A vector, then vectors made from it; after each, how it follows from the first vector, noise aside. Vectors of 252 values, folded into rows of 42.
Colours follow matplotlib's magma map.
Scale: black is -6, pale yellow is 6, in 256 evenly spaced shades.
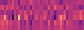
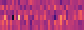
copied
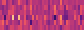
sign-scrambled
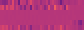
partly zeroed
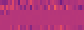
partly zeroed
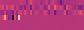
partly zeroed
